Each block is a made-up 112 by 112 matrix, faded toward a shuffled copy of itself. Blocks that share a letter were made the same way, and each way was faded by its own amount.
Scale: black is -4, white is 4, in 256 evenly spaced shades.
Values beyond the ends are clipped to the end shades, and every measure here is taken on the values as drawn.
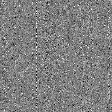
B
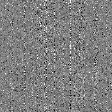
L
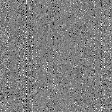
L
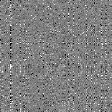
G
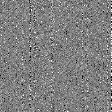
L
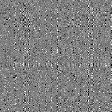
G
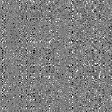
G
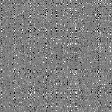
G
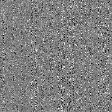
L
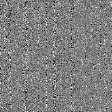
L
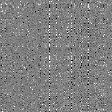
G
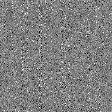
B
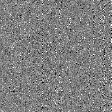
B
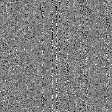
L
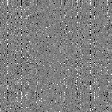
G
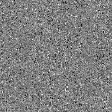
B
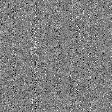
B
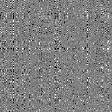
G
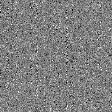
B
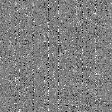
L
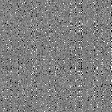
G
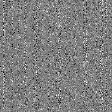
L
